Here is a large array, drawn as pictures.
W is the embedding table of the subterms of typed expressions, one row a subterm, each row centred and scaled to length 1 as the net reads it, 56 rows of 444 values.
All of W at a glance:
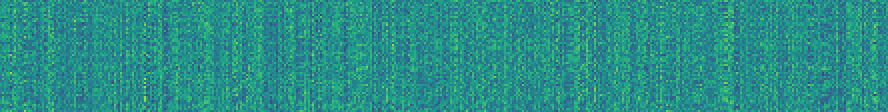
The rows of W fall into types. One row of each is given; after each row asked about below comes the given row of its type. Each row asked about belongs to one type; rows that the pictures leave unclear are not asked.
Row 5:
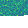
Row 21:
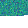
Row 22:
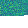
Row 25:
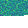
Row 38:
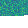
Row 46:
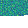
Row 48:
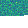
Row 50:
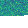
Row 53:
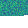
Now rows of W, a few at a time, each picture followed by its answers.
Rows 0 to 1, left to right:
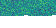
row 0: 38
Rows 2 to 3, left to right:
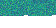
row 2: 46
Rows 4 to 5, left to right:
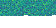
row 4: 5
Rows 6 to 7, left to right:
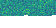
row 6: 25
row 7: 21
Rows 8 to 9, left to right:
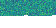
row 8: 50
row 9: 21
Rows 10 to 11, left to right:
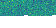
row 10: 21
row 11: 50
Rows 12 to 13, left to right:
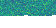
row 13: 5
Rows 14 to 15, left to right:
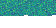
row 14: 25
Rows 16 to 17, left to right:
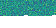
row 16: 46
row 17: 50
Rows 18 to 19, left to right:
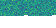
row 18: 50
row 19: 25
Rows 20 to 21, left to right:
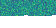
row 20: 38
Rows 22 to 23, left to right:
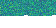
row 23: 38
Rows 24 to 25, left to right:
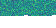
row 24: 38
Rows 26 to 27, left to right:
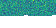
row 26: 53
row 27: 22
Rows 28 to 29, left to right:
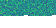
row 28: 25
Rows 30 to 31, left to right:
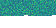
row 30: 25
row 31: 46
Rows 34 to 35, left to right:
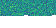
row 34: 22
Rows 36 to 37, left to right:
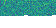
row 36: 38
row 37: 48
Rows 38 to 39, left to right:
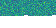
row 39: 48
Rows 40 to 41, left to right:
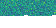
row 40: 53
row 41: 53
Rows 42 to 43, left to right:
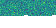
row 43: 53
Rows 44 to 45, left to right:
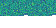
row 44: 21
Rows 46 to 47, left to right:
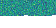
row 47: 21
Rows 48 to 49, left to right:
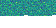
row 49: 48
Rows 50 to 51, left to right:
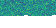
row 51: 50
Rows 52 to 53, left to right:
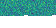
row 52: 53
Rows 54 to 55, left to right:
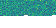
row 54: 46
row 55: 50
